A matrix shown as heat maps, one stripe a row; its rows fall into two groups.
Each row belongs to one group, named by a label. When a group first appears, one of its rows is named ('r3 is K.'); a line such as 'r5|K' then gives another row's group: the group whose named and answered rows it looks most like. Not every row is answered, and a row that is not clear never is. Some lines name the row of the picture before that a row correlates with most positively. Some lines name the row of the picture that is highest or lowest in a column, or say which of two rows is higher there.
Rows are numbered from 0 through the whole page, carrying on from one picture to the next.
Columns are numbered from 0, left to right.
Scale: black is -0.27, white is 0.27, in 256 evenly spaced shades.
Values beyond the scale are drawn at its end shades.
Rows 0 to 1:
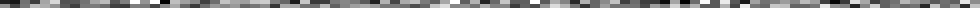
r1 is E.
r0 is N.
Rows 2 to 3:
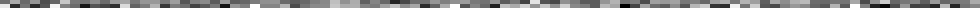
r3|N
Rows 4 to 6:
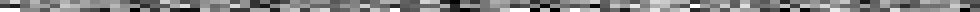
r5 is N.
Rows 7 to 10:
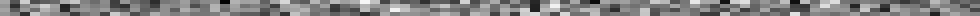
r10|N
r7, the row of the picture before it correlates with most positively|5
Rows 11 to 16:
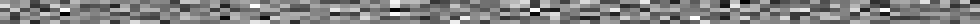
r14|E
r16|N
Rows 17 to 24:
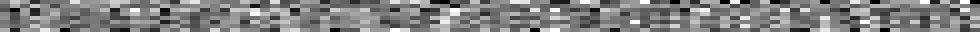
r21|E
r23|E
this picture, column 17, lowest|17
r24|E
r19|N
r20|N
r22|N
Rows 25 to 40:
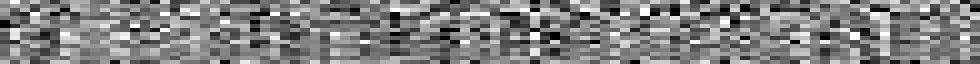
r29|E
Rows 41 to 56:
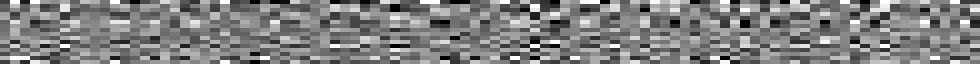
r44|E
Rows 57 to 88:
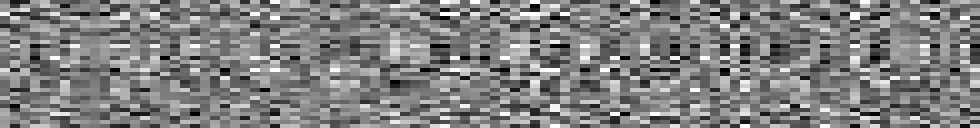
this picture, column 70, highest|71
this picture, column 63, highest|57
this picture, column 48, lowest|71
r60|N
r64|E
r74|N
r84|E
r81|N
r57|N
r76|N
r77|E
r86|N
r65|N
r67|E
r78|E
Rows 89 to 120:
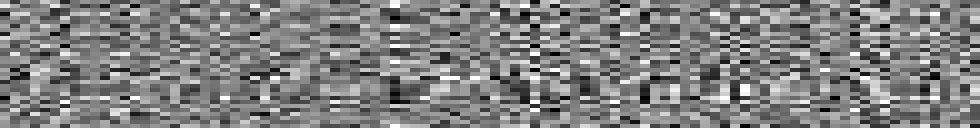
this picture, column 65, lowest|108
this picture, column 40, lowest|114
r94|E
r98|N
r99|E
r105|N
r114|E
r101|E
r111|E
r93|E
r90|N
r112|E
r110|E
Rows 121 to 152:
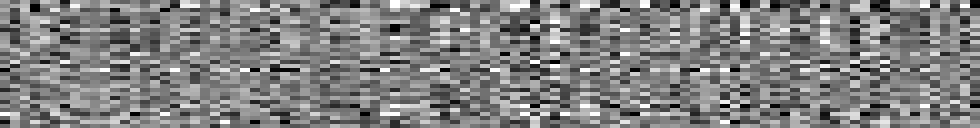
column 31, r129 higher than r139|Yes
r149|N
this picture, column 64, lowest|127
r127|E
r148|N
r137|E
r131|E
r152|E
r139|N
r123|N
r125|E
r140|E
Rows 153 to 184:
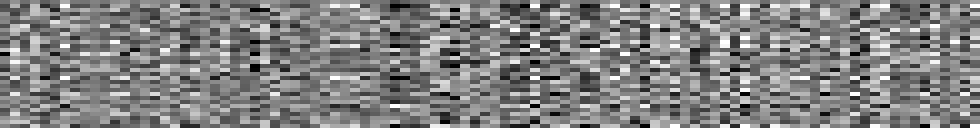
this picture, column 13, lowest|165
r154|E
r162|E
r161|E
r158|N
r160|N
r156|E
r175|E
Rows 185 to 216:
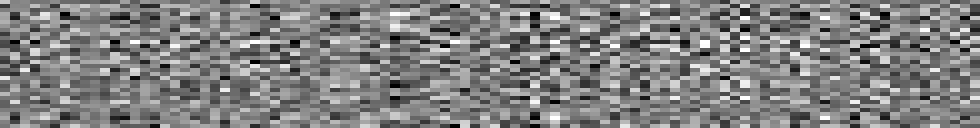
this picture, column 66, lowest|195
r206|E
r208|N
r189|E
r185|N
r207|N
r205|E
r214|E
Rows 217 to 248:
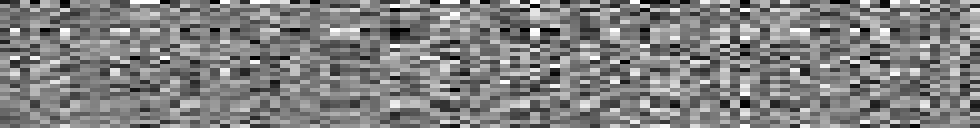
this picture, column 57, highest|235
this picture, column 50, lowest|224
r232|N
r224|E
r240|E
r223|E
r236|E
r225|E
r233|E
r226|E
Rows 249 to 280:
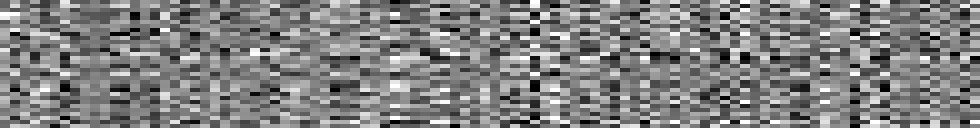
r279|E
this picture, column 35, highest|279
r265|E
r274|E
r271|E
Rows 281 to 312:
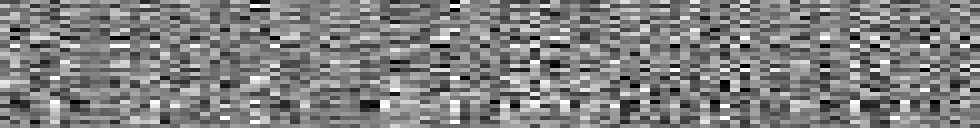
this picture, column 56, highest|306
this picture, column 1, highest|292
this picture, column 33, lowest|290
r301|N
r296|E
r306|N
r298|E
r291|E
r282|N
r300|N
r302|N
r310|N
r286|E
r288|N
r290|E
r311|N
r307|N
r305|E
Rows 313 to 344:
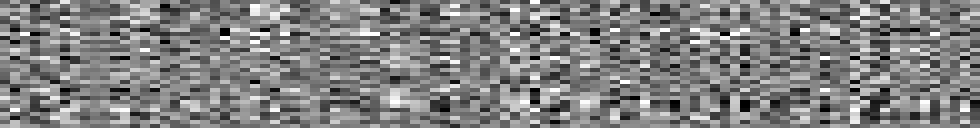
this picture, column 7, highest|321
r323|N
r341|N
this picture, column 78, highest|316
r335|E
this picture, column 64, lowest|321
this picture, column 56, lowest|321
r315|N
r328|N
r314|N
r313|E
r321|N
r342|N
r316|N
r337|N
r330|N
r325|N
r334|N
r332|E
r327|E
